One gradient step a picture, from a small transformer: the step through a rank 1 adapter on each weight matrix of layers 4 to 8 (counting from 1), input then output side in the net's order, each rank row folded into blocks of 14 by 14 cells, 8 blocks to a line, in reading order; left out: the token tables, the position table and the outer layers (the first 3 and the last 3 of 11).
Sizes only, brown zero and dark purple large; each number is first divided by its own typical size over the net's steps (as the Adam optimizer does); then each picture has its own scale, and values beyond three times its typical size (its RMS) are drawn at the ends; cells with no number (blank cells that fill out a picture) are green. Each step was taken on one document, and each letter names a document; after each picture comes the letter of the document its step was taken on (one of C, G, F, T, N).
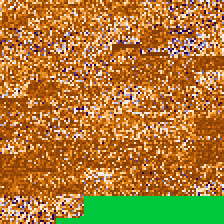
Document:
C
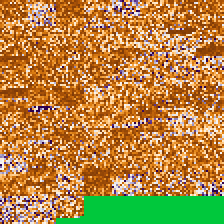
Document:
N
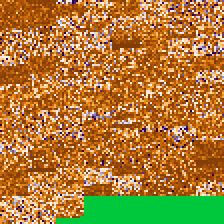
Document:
C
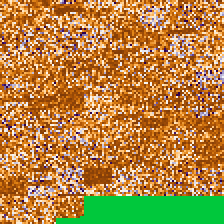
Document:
N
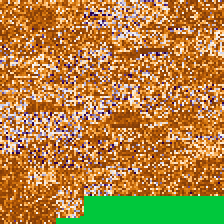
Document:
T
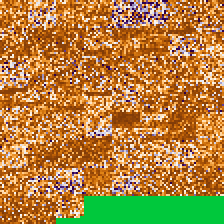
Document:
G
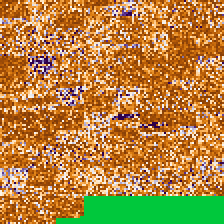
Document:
N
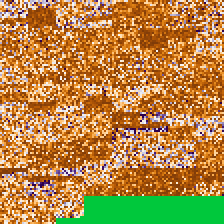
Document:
T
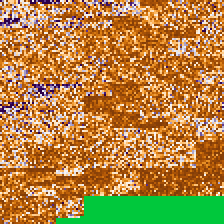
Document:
T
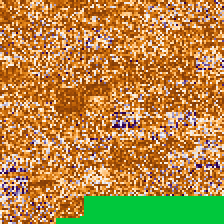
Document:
N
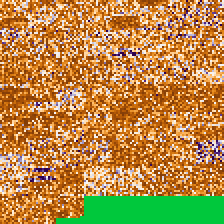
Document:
N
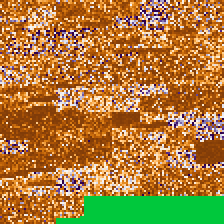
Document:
G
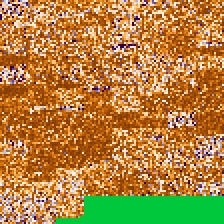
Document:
G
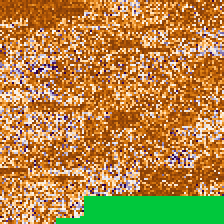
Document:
T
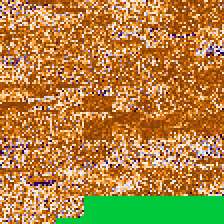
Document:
G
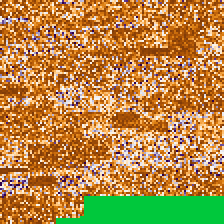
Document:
G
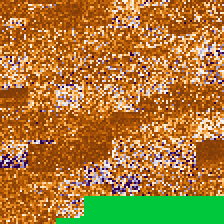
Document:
G
